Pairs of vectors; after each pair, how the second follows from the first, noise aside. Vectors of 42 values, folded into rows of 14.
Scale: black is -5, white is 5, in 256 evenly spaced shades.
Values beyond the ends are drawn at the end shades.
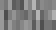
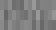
shrunk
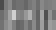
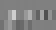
partly zeroed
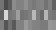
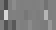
partly zeroed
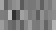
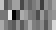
scaled up
